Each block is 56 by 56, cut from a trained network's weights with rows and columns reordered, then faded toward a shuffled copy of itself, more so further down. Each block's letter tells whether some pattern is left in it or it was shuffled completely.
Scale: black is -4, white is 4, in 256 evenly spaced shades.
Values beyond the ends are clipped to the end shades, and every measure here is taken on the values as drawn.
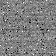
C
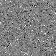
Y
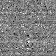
C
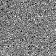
C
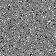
Y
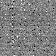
C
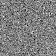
C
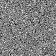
Y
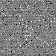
C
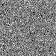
Y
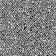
C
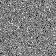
Y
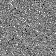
Y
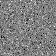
Y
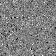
C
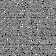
C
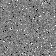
Y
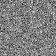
C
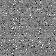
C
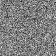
C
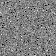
Y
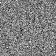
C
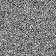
C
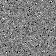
Y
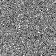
Y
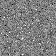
Y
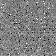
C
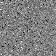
Y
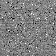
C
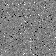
Y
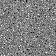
Y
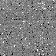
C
